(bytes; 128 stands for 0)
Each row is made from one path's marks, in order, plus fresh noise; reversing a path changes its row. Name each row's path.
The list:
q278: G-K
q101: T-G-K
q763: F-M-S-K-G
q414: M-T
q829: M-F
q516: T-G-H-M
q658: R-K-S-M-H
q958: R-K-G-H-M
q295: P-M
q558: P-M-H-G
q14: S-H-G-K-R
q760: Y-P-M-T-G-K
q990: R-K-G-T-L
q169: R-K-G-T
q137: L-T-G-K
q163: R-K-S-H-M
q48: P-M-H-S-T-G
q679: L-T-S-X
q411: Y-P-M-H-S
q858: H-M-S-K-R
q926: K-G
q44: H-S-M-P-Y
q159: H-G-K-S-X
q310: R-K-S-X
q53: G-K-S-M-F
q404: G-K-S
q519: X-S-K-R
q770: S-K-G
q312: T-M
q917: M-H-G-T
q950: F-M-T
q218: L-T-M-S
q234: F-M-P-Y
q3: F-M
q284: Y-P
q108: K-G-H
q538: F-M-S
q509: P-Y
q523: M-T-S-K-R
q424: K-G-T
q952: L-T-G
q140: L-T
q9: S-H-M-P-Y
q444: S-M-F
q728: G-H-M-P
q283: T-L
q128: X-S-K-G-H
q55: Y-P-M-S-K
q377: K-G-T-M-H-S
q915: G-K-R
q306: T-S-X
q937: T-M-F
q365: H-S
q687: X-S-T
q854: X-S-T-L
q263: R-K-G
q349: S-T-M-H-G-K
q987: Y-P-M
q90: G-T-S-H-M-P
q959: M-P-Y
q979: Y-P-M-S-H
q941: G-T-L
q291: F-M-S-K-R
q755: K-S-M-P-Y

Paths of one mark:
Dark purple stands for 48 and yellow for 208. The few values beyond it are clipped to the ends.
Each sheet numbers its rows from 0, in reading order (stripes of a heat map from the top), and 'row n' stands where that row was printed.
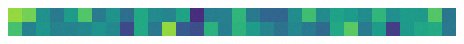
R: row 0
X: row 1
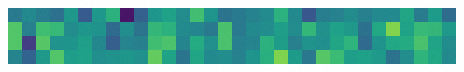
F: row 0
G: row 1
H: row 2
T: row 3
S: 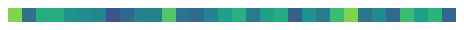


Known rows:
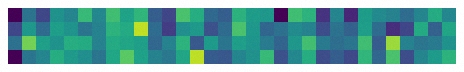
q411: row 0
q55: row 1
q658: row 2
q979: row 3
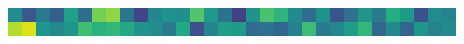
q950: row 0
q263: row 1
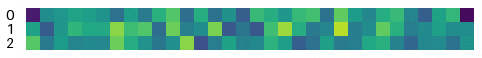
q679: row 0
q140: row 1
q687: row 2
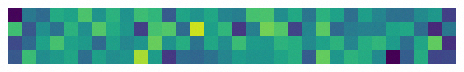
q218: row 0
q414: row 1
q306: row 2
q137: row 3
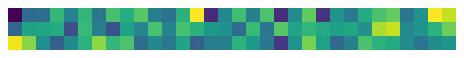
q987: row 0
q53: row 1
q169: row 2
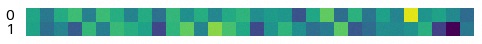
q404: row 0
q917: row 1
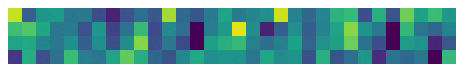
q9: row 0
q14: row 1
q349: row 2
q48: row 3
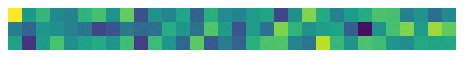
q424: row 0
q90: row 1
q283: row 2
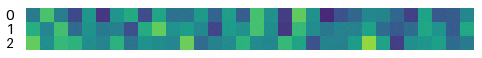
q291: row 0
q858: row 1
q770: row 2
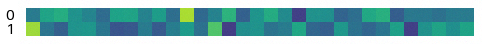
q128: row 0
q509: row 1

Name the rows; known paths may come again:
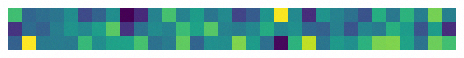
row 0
q234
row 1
q538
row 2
q958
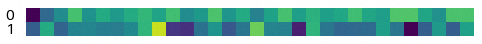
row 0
q516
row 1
q760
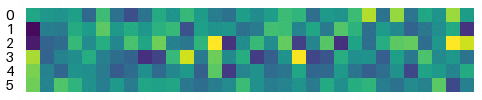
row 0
q444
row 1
q218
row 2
q987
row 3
q959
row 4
q509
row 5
q278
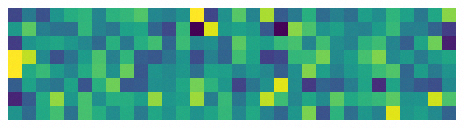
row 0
q295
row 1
q377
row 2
q679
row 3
q990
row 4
q424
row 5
q763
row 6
q312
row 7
q404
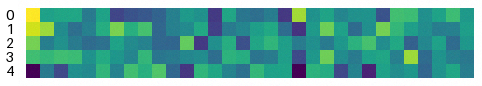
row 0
q755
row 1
q169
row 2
q854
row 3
q108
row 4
q411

